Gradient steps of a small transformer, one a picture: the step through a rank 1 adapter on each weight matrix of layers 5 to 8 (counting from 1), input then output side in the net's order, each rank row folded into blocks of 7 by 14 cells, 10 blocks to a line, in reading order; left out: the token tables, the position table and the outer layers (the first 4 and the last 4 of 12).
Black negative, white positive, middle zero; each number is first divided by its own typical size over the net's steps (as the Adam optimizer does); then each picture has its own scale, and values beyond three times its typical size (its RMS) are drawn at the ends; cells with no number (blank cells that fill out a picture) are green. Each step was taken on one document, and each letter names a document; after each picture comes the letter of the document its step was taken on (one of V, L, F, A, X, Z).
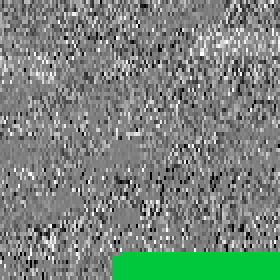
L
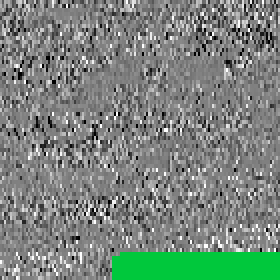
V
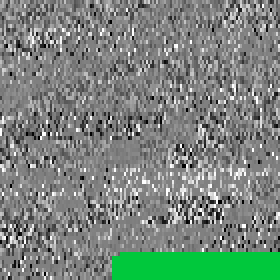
L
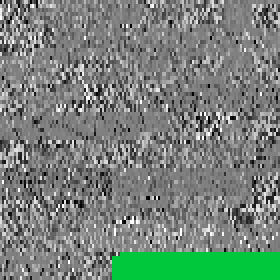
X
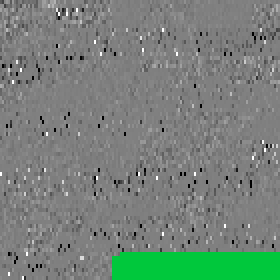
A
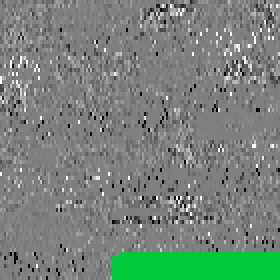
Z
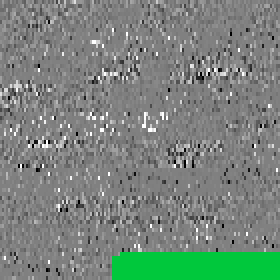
Z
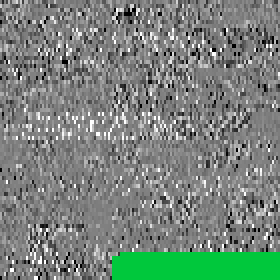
V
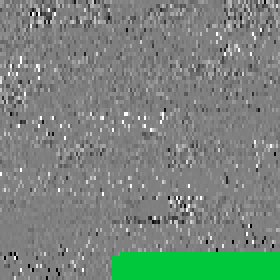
Z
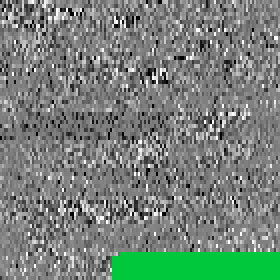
V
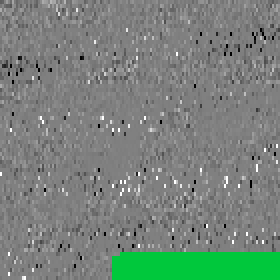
A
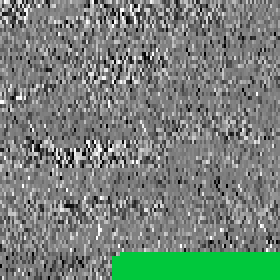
V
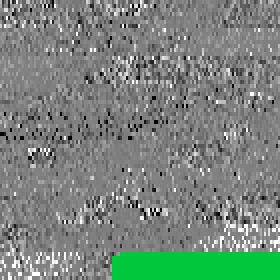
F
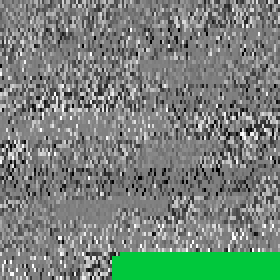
X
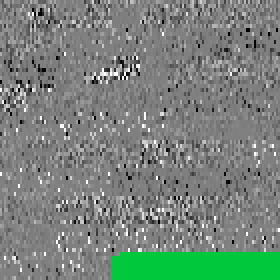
Z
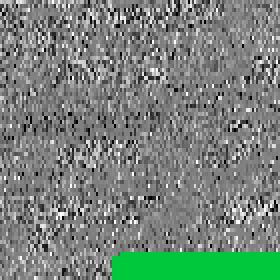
V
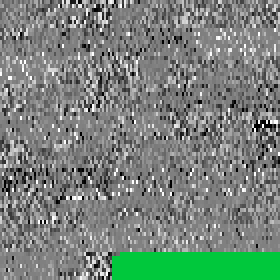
X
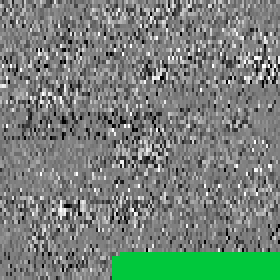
V
